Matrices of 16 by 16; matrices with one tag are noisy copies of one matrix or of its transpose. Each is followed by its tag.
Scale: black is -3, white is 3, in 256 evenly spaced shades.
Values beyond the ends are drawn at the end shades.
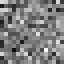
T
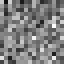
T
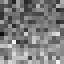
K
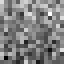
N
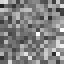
T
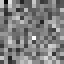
T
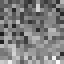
K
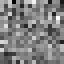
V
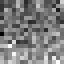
K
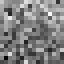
N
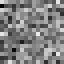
T
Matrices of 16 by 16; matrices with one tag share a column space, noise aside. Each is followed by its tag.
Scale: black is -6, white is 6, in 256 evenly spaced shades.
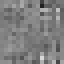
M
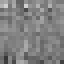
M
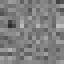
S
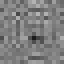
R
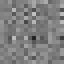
R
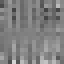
M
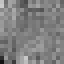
M
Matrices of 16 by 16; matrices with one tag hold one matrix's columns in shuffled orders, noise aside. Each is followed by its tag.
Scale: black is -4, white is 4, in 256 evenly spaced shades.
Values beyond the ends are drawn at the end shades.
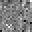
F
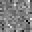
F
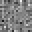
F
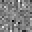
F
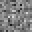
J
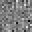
F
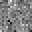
F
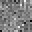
F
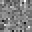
F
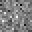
J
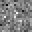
J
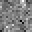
F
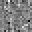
F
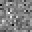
J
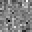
F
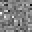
J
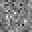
J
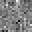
F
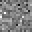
J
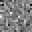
J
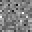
J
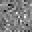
J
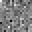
F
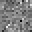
F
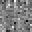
F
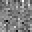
F
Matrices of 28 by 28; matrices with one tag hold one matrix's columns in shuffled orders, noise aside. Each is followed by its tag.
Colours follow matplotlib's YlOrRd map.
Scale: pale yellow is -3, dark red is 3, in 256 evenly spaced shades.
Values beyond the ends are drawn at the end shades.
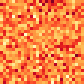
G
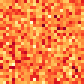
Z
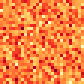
Z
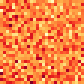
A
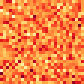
A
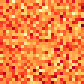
A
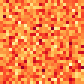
Z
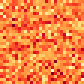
A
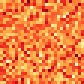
G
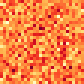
Z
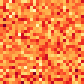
A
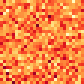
A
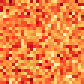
G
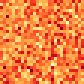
Z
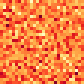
A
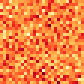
A
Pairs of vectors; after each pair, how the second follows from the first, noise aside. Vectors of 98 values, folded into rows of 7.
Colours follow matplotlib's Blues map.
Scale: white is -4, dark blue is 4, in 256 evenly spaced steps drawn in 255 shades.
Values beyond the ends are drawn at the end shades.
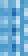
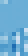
partly zeroed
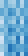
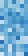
sign-scrambled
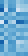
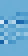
partly zeroed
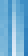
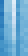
reversed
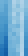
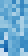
sign-scrambled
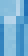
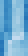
reversed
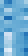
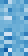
sign-scrambled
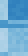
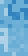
partly zeroed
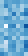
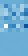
partly zeroed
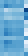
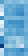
reversed
